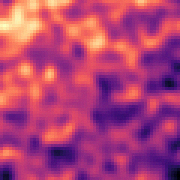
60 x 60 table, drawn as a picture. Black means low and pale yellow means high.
Lone odd cells: none. Stripes: none. Odd rows or columns: none. Slope: up to the top left. Grain: blotchy. Mirror symmetry: none. Ninth with the lowest average: bottom right. Histogram: bell-shaped. Average level on the scale: 50%.
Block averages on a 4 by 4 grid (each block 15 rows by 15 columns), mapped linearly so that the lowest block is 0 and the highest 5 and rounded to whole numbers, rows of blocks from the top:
5332 / 3220 / 2211 / 1110
